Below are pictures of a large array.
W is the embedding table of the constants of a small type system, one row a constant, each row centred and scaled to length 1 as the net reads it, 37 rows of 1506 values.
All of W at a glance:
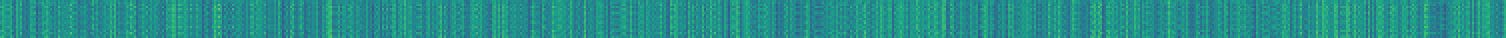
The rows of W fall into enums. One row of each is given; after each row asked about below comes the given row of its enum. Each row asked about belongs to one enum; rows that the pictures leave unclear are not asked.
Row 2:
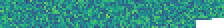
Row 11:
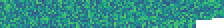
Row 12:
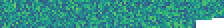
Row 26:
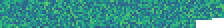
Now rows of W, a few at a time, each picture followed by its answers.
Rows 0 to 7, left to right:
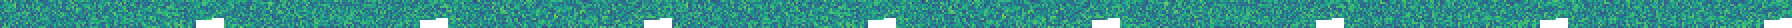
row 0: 12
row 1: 26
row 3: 12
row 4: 2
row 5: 26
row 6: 11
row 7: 11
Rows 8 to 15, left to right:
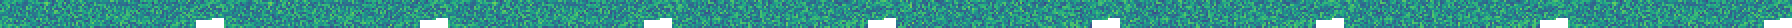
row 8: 26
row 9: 26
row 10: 26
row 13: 11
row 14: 11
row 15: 26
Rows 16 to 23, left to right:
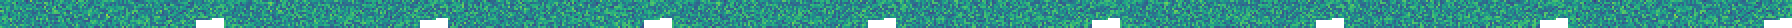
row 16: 2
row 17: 26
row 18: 12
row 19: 26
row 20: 11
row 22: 11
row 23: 2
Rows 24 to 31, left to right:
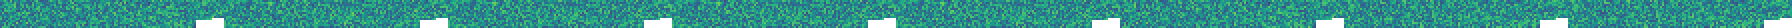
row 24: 12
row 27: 26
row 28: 26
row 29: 12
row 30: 11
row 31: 11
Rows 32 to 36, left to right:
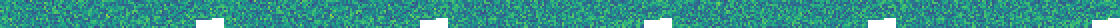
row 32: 2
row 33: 2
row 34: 11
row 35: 26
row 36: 11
